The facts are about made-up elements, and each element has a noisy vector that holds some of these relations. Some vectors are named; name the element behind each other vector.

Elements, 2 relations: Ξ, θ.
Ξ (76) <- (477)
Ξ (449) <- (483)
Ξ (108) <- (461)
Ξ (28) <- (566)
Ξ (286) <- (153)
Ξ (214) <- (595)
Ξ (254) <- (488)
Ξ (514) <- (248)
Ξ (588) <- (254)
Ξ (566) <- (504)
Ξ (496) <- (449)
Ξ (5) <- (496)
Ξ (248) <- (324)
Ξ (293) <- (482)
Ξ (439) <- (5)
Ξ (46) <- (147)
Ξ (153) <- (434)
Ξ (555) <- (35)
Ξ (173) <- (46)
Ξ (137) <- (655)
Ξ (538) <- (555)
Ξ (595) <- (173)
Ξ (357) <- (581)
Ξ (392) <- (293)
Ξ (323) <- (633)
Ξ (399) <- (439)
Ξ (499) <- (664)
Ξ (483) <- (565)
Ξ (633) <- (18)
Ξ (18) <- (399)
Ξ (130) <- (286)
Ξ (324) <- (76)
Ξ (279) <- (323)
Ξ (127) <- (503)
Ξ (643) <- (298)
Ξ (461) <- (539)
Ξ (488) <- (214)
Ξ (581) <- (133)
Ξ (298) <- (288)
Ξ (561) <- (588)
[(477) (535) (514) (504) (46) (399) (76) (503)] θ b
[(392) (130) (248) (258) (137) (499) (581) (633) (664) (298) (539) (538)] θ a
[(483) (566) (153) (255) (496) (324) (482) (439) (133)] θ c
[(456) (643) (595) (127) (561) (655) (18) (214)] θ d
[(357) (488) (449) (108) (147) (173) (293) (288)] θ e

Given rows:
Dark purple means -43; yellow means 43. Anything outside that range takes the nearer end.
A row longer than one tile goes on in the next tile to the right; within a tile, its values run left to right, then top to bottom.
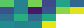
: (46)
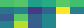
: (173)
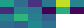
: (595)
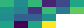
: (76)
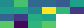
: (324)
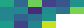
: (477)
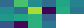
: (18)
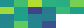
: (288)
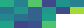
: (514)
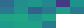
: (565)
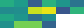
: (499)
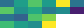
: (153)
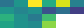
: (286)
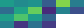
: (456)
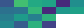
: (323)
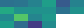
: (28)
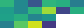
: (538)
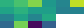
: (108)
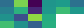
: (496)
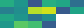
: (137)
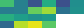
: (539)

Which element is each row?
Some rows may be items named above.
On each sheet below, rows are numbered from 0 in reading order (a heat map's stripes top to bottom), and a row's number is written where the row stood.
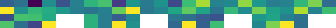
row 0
(566)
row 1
(248)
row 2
(293)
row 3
(298)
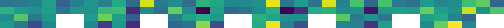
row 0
(28)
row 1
(643)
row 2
(555)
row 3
(449)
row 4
(5)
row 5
(298)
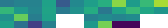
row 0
(28)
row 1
(357)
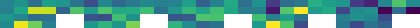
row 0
(392)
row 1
(482)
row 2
(255)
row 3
(581)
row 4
(214)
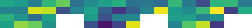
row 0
(130)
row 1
(399)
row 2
(538)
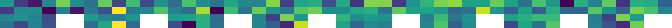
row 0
(214)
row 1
(633)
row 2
(18)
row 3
(439)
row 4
(588)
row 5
(147)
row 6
(461)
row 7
(439)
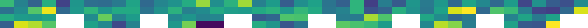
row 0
(539)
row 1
(28)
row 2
(357)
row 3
(255)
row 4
(483)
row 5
(392)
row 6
(504)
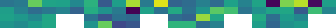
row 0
(434)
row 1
(488)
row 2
(133)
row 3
(254)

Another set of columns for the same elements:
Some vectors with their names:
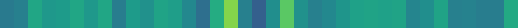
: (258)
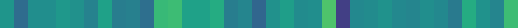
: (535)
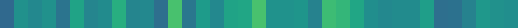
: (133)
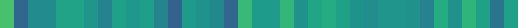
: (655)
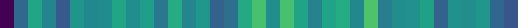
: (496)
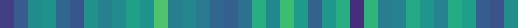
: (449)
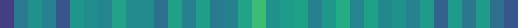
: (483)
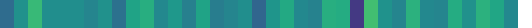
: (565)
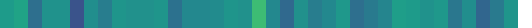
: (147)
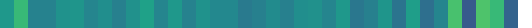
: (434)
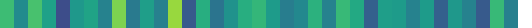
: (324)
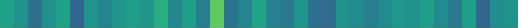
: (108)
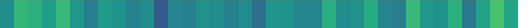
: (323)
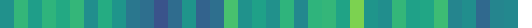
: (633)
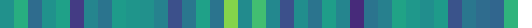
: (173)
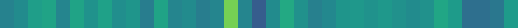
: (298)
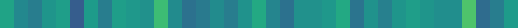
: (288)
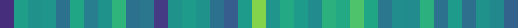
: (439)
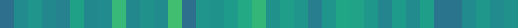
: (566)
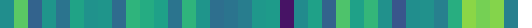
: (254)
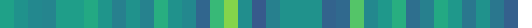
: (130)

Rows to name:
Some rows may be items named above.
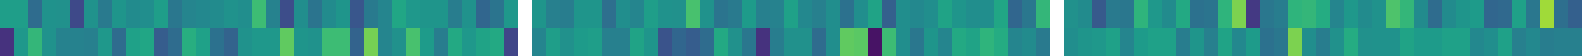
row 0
(147)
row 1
(293)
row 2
(153)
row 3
(5)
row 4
(399)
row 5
(539)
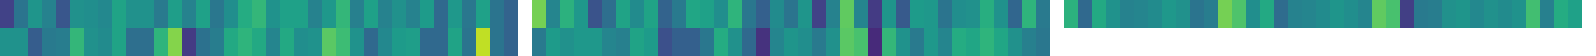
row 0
(483)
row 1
(76)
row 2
(477)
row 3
(153)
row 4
(399)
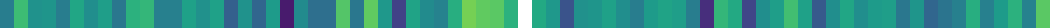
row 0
(588)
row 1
(214)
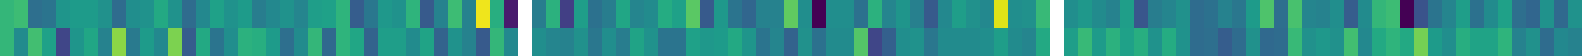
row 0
(286)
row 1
(488)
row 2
(46)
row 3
(324)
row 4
(504)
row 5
(633)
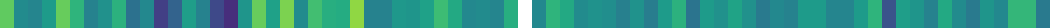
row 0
(18)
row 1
(35)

